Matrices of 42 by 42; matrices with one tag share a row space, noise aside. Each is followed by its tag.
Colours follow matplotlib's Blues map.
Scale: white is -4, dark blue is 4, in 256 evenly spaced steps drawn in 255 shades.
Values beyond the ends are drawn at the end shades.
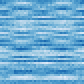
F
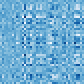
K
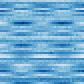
F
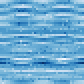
F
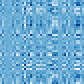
K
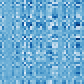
K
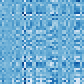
K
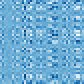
K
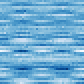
F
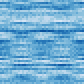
F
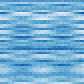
F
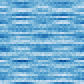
F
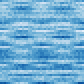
F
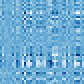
K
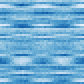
F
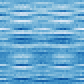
F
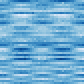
F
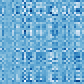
K
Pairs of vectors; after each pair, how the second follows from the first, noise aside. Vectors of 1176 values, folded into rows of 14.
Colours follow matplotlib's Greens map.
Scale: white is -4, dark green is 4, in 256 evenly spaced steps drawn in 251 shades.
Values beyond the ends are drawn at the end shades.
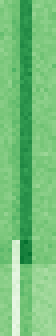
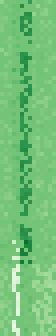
partly zeroed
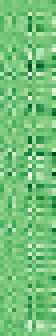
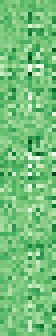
sign-scrambled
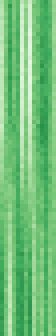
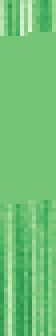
partly zeroed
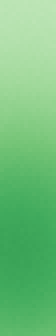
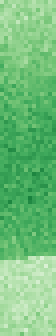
wrapped around
